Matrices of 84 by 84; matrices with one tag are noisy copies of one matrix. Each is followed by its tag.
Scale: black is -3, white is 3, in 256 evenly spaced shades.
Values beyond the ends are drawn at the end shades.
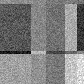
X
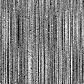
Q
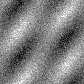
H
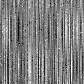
Q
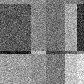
X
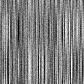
Q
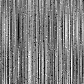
Q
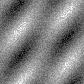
H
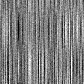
Q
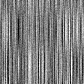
Q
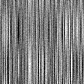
Q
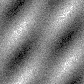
H
